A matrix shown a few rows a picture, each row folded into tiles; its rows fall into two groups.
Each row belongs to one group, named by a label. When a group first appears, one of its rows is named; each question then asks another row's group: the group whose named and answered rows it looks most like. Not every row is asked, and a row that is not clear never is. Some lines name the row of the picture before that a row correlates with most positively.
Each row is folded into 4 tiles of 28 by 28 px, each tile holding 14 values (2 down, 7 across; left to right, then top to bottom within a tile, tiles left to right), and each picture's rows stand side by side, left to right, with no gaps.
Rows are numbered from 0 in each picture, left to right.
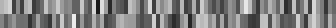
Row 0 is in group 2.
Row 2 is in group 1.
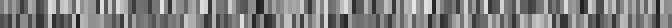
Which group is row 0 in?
2
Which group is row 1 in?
2
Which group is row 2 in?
2
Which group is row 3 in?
2
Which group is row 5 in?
2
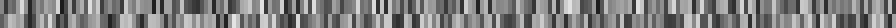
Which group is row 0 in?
1
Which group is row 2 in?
1
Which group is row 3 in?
1
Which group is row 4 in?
1
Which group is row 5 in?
2
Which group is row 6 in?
2
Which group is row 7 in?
1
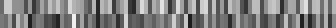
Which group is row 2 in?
2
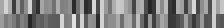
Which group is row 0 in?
2
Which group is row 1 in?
2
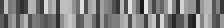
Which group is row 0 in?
2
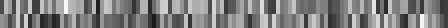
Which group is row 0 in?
2
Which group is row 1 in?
2
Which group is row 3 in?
1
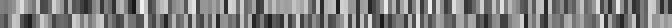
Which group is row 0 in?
1
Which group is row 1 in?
2
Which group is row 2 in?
2
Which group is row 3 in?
2
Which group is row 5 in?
1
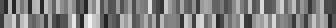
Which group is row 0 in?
1
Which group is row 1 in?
1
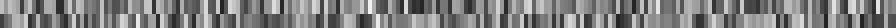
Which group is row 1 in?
1
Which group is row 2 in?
2
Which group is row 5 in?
1
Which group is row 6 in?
1
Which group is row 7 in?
2
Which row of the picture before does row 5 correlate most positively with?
0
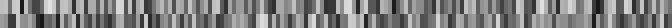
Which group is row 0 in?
2
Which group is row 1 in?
2
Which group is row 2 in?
1
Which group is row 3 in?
2
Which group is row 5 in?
2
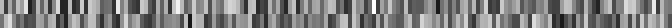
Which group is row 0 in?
1
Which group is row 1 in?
2
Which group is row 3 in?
1
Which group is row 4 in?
1
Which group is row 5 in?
2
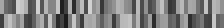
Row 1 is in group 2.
